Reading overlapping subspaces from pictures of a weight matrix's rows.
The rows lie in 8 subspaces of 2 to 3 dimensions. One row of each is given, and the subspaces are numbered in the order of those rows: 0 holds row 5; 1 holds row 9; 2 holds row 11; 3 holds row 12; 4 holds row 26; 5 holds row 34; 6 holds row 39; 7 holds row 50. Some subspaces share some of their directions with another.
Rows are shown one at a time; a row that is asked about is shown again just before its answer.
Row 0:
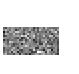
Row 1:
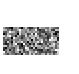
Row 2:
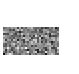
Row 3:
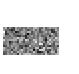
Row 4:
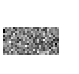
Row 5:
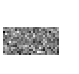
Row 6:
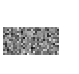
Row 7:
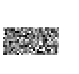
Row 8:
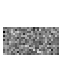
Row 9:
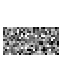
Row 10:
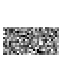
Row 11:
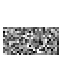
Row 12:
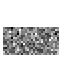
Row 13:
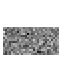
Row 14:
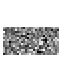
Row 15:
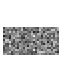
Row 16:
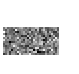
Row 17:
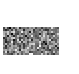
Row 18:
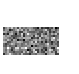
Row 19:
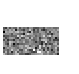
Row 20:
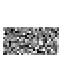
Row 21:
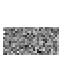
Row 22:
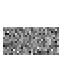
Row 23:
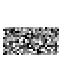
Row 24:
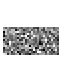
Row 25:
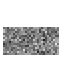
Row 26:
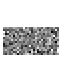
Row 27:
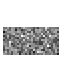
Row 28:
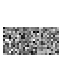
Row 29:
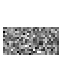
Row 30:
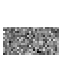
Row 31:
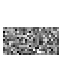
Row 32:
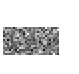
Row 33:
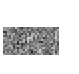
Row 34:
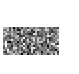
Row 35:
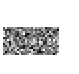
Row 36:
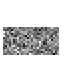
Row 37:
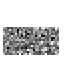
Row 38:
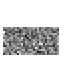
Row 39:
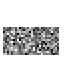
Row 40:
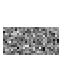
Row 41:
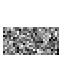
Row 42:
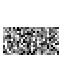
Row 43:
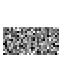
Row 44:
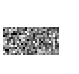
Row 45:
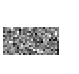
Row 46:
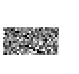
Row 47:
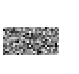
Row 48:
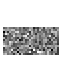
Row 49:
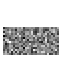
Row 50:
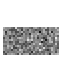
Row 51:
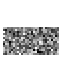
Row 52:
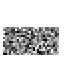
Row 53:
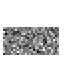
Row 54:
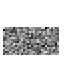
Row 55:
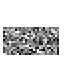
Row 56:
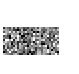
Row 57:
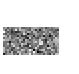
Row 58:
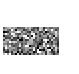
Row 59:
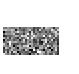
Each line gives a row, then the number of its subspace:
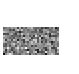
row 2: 1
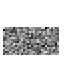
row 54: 2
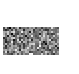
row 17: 6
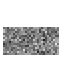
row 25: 2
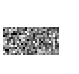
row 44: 0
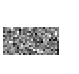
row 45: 3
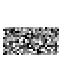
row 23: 2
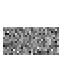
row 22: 4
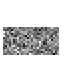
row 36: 6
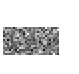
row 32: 6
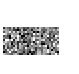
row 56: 5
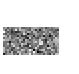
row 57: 4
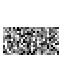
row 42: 5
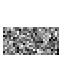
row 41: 3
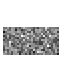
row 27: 4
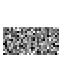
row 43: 5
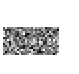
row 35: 6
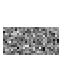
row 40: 0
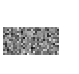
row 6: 5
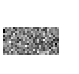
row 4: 2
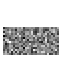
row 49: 5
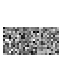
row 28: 5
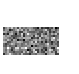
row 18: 1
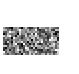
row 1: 3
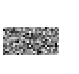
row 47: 2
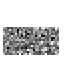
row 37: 1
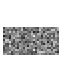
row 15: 5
